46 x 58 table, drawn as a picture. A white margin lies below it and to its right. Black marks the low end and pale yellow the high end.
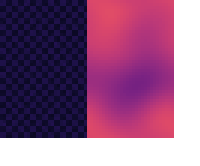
The table splits into one row of 2 panels. Panel 1,1: very low, checkered, faint in contrast. Panel 1,2: middling, smooth.
